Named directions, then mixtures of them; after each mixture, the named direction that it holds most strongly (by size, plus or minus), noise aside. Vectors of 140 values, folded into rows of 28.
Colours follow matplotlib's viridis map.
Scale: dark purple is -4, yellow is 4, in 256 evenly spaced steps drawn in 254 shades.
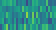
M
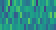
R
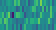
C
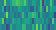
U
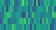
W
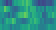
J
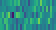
C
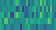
C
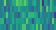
U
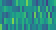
M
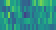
J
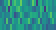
R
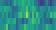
J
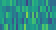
M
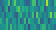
R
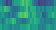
J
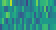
J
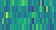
U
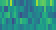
J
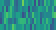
W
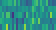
M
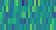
W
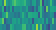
U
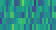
W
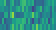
C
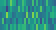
M
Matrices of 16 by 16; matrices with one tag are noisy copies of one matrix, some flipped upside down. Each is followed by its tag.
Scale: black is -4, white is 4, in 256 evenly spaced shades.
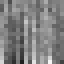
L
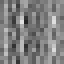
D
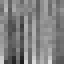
L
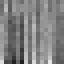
L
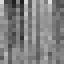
L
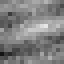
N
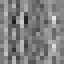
D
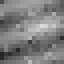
N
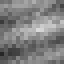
N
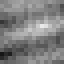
N
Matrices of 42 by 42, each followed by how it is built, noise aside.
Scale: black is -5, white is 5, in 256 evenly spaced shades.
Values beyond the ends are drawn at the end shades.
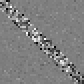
banded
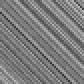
Toeplitz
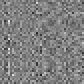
low rank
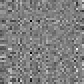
low rank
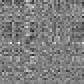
low rank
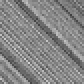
Toeplitz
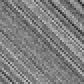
Toeplitz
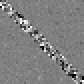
banded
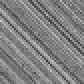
Toeplitz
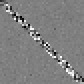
banded
